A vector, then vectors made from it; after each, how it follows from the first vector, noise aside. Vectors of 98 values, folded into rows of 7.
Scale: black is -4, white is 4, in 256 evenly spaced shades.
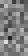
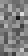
reversed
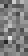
negated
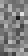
reversed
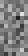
reversed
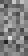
negated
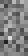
negated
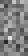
negated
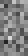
negated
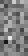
negated
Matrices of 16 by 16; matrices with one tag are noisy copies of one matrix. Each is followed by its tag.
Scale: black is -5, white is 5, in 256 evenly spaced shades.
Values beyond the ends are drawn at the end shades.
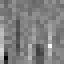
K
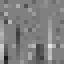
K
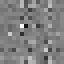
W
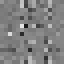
W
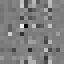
W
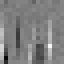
K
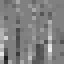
K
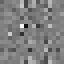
W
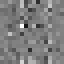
W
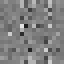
W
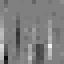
K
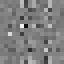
W
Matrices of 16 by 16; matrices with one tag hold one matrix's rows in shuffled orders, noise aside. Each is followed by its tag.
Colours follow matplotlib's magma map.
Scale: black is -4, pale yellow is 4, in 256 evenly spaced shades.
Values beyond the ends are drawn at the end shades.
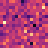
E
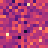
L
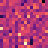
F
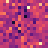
L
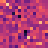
L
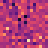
L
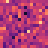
L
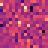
F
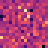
F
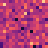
E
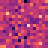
L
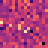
F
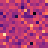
E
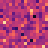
E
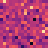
E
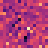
L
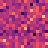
E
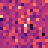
F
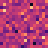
E
